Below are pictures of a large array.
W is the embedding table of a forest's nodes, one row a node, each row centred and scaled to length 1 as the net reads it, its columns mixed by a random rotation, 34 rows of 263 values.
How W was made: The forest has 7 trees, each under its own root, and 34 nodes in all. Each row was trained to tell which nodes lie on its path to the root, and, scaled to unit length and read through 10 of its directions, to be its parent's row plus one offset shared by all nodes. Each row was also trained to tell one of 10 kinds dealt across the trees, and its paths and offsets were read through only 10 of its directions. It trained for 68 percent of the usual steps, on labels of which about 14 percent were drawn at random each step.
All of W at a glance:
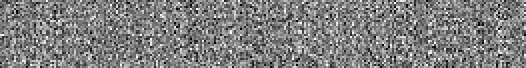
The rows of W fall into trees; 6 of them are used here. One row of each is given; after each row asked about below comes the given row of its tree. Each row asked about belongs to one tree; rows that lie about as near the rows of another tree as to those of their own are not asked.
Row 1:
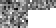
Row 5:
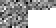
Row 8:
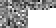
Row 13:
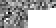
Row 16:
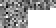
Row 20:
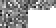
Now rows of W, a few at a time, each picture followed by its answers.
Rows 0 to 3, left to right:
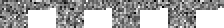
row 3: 5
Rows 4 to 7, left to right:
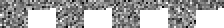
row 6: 5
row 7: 8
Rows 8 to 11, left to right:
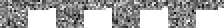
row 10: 20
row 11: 16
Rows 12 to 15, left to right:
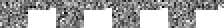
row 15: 16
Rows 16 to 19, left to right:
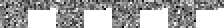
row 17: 1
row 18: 5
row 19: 5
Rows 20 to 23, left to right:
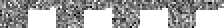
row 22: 8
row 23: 1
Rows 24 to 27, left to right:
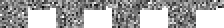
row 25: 16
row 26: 20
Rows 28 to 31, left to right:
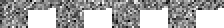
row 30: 20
